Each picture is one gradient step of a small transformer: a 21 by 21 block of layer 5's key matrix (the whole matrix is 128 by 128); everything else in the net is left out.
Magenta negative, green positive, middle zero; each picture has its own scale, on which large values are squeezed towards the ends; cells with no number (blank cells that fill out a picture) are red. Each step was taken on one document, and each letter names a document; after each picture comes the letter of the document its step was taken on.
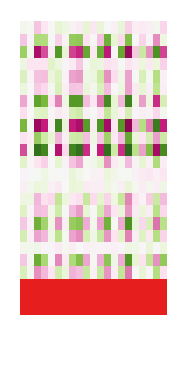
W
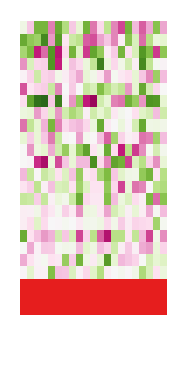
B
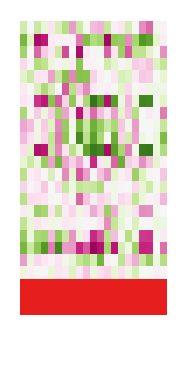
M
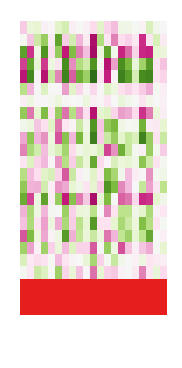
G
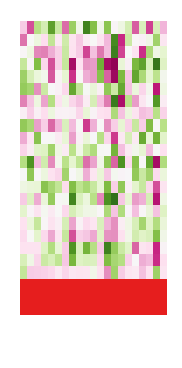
B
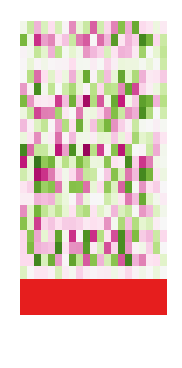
M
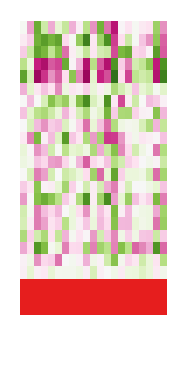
G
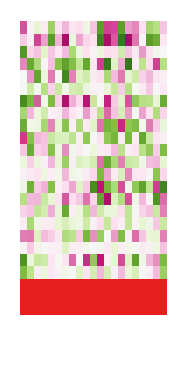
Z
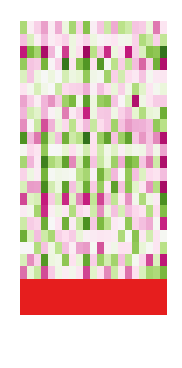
B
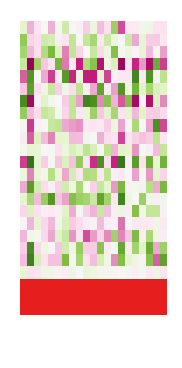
B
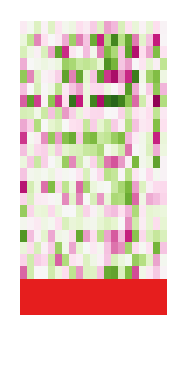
Z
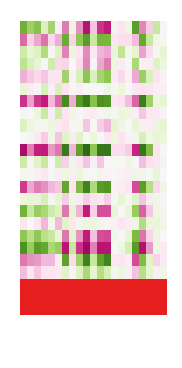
M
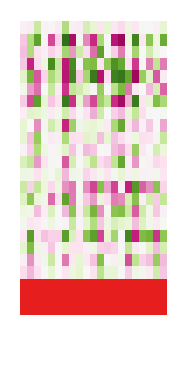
G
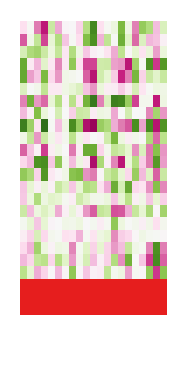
Z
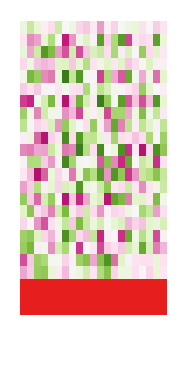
M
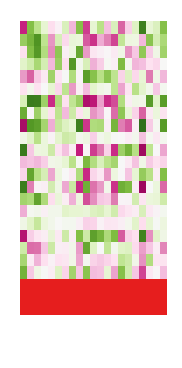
Z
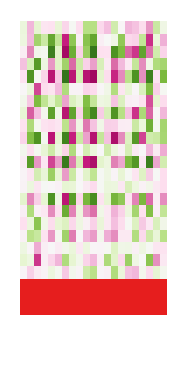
B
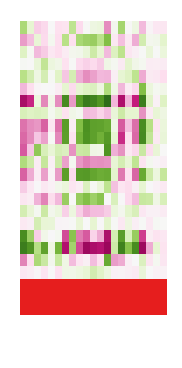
M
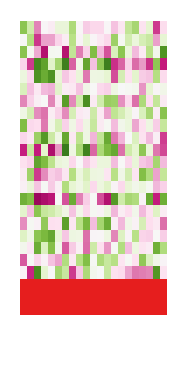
W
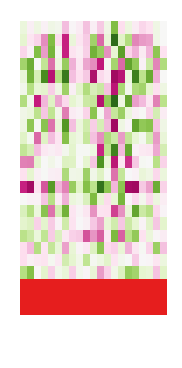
G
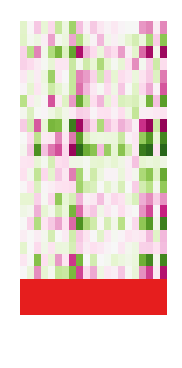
W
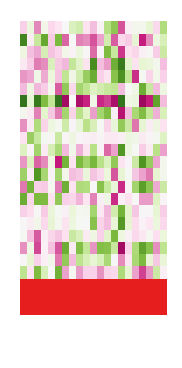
G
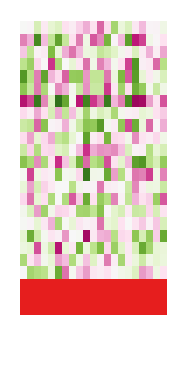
Z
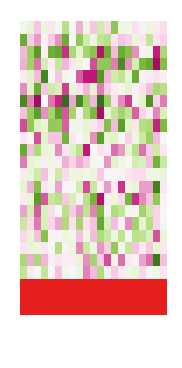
B
